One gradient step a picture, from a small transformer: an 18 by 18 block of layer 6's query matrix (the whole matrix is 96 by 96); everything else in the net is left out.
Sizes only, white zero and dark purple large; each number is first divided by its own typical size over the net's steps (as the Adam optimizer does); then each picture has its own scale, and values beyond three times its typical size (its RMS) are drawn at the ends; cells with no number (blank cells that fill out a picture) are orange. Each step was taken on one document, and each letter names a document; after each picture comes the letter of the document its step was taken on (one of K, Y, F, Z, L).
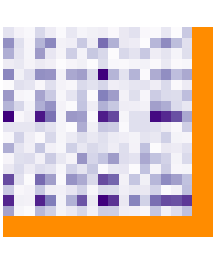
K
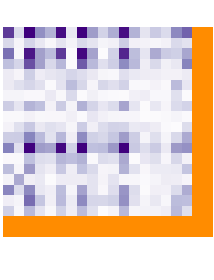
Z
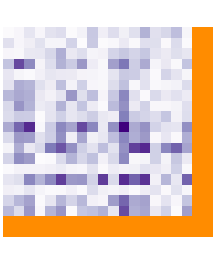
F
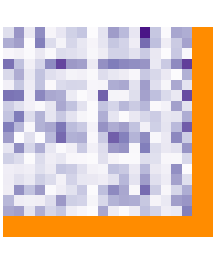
F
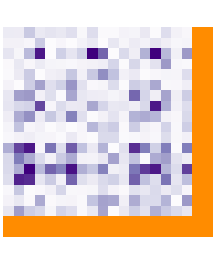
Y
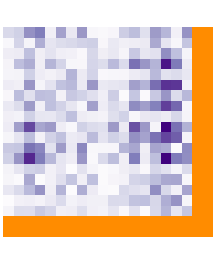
F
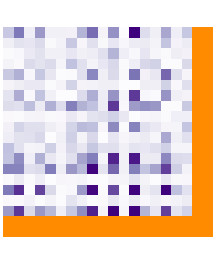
K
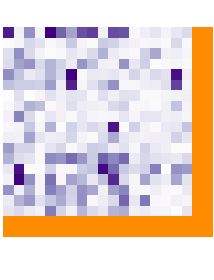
Z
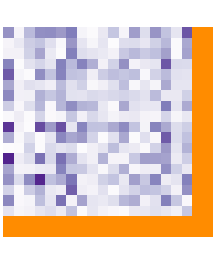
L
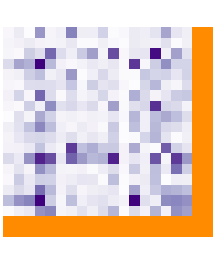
Y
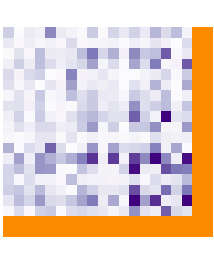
Y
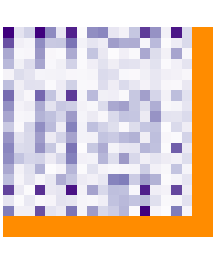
L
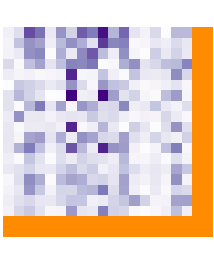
Z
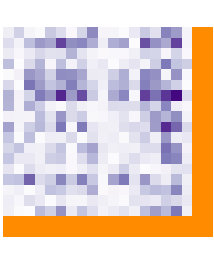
F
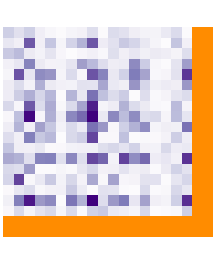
K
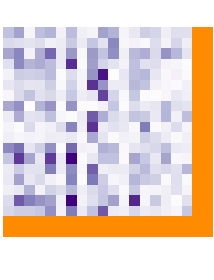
Y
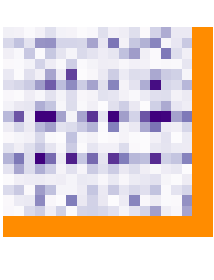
Y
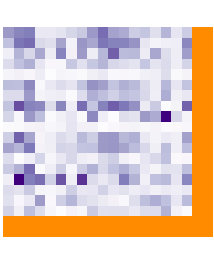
Z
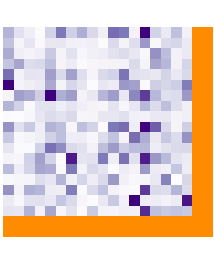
L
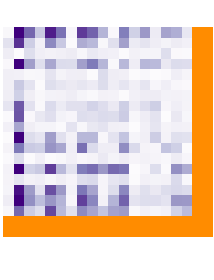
Z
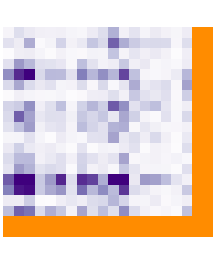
Z
